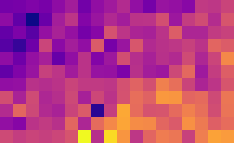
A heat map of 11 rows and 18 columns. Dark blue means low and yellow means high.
There is an overall slope up to the bottom right. The ninth with the lowest average is the top left. An odd patch, rougher than its surroundings, sits in the bottom middle. No regular stripes run through it. The bottom middle is the roughest part.
